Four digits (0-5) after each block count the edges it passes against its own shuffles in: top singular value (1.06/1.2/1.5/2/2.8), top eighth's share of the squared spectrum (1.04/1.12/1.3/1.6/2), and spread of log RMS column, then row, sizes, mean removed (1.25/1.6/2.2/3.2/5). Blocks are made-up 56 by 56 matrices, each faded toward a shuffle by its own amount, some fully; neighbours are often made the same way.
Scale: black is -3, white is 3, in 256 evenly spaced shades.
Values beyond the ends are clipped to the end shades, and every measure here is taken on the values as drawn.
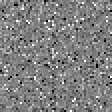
0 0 0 0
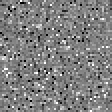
0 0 0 0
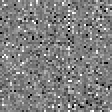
2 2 1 0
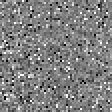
0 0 1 0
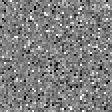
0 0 0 0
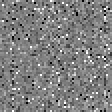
1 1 1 0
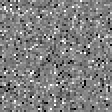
0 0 0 0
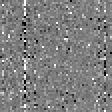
3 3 2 0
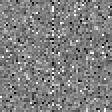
2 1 1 0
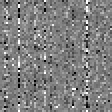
3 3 3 0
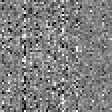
2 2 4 0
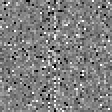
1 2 2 0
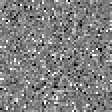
0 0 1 0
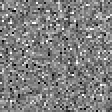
1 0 0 0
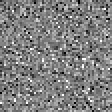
2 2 0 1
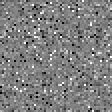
2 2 0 0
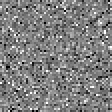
2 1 0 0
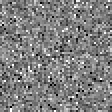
2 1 0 0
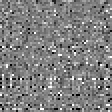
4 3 1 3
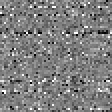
4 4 1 3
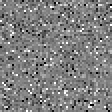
2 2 0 1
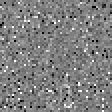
1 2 0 1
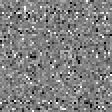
2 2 0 1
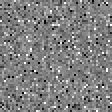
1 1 0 1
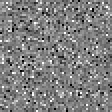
3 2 0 1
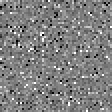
2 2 0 1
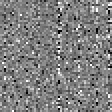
2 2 3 0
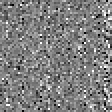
1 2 3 0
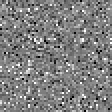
2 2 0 0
